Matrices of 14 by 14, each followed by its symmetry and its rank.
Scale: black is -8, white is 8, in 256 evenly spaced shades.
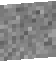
neither, full rank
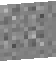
symmetric, rank three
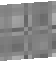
symmetric, rank one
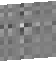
symmetric, rank one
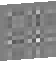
symmetric, rank one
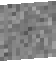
neither, full rank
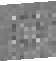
symmetric, rank three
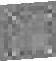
symmetric, rank three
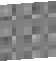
symmetric, rank one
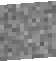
neither, full rank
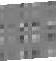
symmetric, rank one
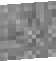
symmetric, rank three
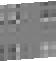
symmetric, rank one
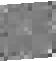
symmetric, rank three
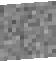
neither, full rank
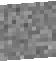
neither, full rank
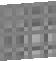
symmetric, rank one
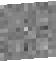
symmetric, rank three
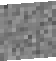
neither, full rank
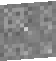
symmetric, rank three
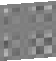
symmetric, rank one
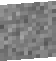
neither, full rank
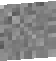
symmetric, rank three
